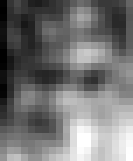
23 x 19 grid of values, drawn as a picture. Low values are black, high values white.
There are no lone odd cells. Neither half mirrors the other. The texture is blotchy. Values rise toward the bottom right. The bottom right is the ninth with the highest average. The bottom right is the calmest part.
